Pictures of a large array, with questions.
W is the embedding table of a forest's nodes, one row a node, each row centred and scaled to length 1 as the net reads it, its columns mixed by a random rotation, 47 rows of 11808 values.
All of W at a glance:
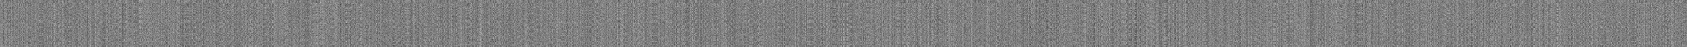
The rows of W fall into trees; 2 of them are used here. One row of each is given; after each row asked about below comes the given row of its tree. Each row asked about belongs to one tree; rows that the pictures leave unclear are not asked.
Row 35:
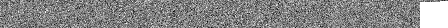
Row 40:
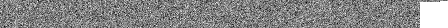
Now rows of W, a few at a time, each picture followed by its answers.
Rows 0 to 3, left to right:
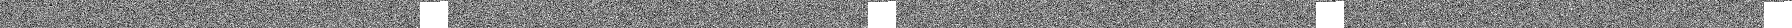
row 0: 35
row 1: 35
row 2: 35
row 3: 40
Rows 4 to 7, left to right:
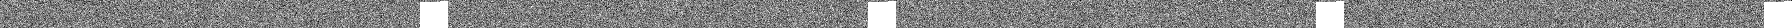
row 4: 40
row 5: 40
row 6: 40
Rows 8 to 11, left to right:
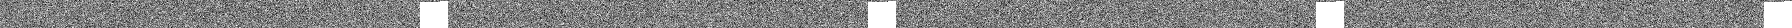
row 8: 35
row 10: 35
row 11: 40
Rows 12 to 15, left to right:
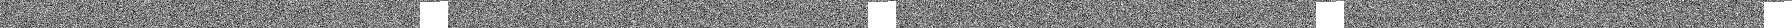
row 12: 35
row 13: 35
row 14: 40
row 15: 40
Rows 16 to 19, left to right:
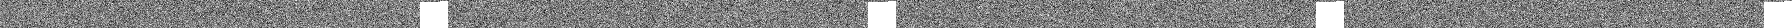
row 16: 35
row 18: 40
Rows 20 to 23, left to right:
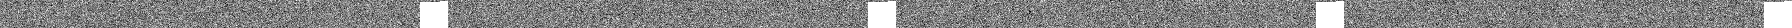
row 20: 35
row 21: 35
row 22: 35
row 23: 40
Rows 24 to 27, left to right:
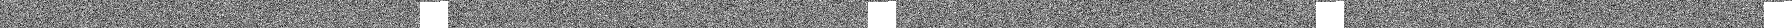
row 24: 40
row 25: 40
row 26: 35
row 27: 35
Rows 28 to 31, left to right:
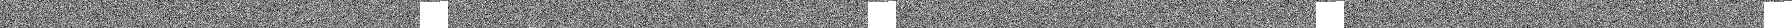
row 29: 40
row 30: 40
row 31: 40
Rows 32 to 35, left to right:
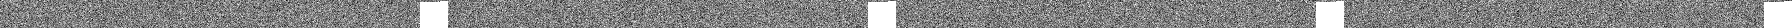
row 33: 35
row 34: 40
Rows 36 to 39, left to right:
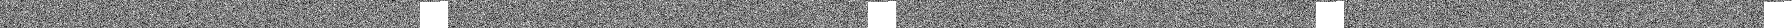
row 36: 40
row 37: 40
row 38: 40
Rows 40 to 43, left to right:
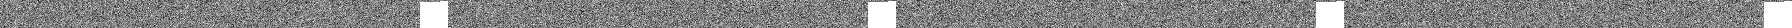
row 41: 35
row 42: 40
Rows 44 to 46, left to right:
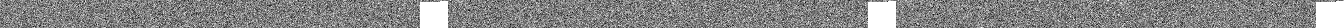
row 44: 35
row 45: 40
